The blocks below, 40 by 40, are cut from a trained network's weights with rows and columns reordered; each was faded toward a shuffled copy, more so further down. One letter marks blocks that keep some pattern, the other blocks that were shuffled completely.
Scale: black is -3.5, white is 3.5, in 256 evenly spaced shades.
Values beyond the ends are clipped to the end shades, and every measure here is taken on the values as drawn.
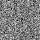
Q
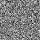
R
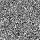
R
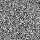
Q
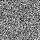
Q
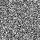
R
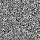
R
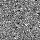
Q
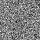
Q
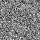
Q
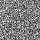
R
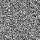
R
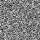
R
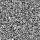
Q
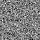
R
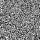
R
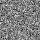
Q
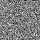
Q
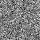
Q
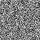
Q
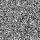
Q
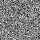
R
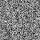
Q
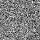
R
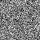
Q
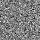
R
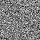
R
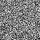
R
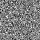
R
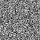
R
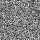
Q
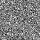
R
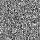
R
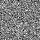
Q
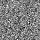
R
